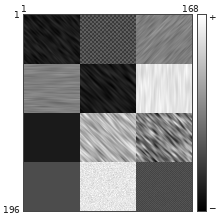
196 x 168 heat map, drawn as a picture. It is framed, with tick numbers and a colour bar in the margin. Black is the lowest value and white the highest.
The table splits into 4 rows of 3 panels. Panel 1,1: very low, slanting down to the right, faint in contrast. Panel 1,2: low, checkered. Panel 1,3: middling, slanting up to the right, faint in contrast. Panel 2,1: middling, streaked across, faint in contrast. Panel 2,2: very low, slanting down to the right, faint in contrast. Panel 2,3: very high, streaked downward, faint in contrast. Panel 3,1: very low, flat. Panel 3,2: high, slanting down to the right. Panel 3,3: middling, slanting down to the right, strong in contrast. Panel 4,1: low, flat. Panel 4,2: very high, fine-grained, faint in contrast. Panel 4,3: low, checkered, faint in contrast.
